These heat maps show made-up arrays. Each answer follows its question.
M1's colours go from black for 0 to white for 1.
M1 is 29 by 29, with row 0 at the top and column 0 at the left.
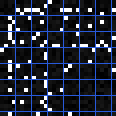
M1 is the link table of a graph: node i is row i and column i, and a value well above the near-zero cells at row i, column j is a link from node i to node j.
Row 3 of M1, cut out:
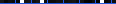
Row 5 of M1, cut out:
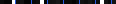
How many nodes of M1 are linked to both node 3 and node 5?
2
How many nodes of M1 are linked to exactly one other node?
11
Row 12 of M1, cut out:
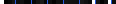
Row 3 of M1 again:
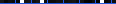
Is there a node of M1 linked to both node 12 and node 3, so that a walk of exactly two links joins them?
no
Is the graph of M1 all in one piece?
no
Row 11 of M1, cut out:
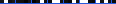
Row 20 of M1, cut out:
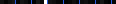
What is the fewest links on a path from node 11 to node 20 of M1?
1
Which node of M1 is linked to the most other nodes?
node 2
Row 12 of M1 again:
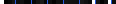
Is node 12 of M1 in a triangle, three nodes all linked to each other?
no
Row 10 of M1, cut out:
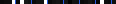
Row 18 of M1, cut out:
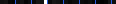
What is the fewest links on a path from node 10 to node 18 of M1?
2
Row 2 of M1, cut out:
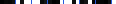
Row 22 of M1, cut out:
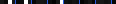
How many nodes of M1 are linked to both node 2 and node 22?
2
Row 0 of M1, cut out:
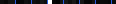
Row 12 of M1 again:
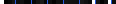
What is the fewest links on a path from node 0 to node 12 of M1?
1
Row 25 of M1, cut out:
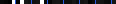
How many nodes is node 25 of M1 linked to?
3
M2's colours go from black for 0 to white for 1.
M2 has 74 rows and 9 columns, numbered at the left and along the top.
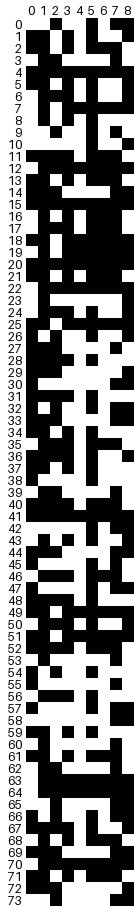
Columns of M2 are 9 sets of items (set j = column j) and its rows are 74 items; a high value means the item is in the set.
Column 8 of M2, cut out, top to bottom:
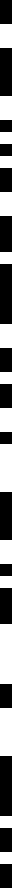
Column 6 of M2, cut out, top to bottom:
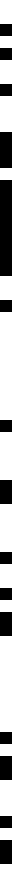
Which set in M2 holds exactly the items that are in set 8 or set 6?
4
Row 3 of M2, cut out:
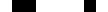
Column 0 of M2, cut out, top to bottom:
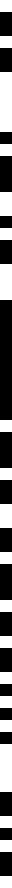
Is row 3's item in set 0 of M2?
yes
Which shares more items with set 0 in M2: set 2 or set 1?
set 2
